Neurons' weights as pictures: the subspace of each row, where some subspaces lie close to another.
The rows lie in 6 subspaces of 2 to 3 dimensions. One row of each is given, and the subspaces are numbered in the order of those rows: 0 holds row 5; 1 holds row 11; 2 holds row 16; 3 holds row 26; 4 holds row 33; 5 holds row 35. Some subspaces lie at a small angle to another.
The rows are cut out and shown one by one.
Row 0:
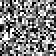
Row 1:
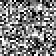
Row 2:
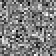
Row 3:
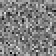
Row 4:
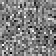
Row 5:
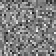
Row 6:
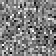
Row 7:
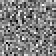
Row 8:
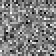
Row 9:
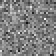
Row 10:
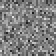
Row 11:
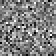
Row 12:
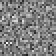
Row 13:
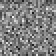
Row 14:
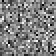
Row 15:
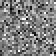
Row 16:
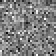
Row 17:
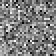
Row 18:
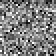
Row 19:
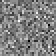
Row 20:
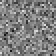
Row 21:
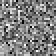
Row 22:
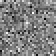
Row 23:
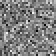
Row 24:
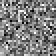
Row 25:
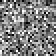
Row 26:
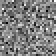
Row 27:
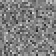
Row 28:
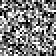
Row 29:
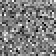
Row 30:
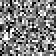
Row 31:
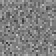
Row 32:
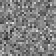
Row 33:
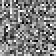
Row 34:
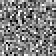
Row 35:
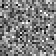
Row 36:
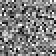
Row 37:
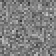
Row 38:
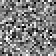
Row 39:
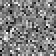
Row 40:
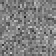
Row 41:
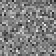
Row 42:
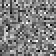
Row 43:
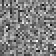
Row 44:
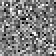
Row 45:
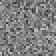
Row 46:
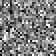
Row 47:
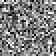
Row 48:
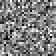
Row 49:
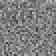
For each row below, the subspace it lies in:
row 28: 5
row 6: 3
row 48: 1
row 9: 2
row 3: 5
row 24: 0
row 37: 5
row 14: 2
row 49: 0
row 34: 0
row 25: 2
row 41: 3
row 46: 1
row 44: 2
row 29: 3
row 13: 4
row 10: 4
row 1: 5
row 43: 4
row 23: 0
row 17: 5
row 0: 1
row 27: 0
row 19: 2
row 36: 3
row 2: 5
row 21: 5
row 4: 3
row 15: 2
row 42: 4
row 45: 3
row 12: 1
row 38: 1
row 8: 4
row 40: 3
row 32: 1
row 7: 0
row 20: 3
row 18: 5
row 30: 1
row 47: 2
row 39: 1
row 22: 2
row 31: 4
